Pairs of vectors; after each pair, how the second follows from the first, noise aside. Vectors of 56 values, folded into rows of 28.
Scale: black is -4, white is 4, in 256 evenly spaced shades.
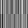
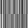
negated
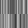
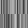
negated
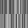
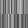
reversed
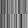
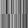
reversed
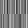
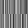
wrapped around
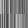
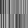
negated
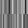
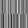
shuffled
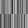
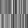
negated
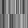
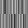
shuffled
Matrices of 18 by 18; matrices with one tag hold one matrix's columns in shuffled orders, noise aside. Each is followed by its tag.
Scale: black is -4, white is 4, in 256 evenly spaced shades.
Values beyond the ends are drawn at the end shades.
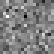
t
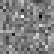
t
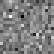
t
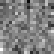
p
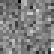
p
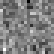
p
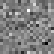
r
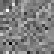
r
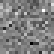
r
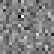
t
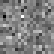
t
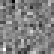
p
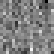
p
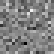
r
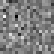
t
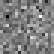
t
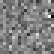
t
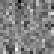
p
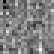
p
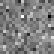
t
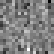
p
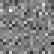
r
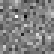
t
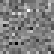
r
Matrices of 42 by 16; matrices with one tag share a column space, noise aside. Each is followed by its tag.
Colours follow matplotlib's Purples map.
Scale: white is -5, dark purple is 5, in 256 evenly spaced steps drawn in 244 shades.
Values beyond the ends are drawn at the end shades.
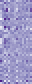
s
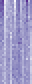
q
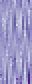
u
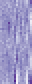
u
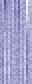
q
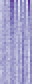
q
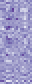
s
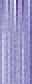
q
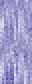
u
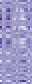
s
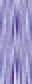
u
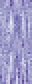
u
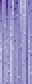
q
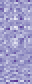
s
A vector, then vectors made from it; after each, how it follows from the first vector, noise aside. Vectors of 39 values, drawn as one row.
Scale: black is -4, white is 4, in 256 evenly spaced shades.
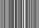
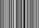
sign-scrambled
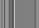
partly zeroed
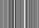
partly zeroed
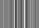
partly zeroed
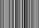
sign-scrambled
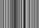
sign-scrambled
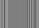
partly zeroed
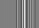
partly zeroed
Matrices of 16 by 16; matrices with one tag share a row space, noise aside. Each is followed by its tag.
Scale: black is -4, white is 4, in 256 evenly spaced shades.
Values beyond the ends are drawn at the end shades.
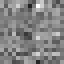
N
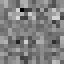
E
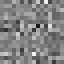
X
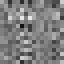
E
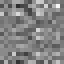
N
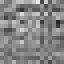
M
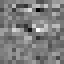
N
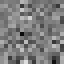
E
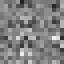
E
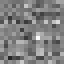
N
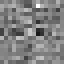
N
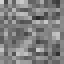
N
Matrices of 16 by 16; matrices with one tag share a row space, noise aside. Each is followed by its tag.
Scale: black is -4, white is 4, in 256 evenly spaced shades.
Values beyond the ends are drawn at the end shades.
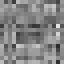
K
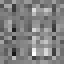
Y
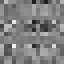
Y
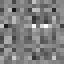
Y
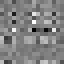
Y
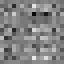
Y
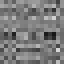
K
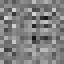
Y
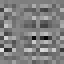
Y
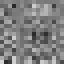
Y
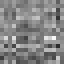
K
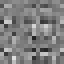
Y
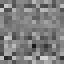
Y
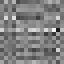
K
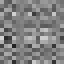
Y
